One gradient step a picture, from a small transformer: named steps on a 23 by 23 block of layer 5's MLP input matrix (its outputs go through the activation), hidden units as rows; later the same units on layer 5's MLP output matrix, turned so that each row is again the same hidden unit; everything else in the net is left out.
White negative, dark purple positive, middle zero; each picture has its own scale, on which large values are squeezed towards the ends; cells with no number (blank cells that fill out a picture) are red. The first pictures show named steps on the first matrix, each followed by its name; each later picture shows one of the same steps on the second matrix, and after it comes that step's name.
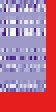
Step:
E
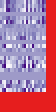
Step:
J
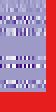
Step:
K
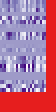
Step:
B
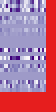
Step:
E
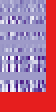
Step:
B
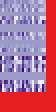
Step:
B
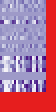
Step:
J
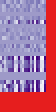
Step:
J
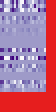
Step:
E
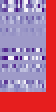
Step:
E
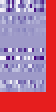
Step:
E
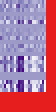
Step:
J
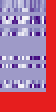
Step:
K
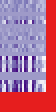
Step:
J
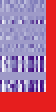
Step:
J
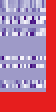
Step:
K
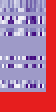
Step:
K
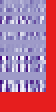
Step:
B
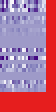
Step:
E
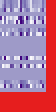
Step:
K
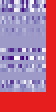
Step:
E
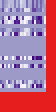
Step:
K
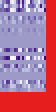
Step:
E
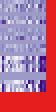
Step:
J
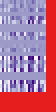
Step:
B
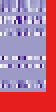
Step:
K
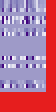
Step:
K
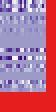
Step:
E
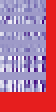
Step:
B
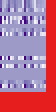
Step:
K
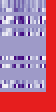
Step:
K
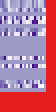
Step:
K
